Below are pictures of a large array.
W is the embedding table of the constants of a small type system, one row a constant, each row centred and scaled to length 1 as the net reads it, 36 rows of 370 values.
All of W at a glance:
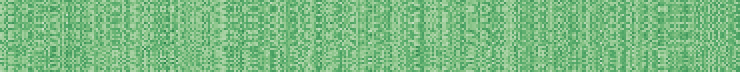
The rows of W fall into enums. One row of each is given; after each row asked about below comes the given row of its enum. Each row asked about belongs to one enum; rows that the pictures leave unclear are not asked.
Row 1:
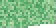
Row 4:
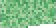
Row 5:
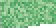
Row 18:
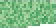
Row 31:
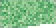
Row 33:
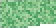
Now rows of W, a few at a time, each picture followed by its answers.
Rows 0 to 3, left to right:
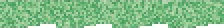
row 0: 33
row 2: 18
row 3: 5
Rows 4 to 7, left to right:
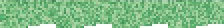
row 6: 18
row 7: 1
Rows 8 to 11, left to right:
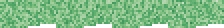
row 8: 33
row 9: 18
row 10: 18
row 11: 1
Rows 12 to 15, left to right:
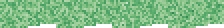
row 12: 33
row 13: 33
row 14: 1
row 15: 31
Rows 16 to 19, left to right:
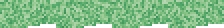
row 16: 18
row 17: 5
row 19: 33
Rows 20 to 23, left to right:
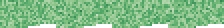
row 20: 1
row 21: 31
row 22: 18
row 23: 4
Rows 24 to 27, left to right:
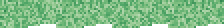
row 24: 1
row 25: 4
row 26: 33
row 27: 4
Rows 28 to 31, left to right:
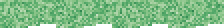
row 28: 5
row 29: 31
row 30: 5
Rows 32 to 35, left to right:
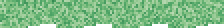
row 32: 4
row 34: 18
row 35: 5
